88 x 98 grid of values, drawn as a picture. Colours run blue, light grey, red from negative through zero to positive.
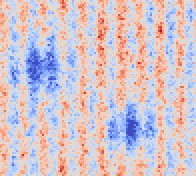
Stripes: upright, repeating 10 times. Slope: none. Ninth with the highest average: top middle. Ninth with the lowest average: middle left. Dips: two.
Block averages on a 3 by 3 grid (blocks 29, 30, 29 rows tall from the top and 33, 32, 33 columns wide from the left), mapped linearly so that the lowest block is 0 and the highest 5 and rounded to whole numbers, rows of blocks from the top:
354 | 044 | 432
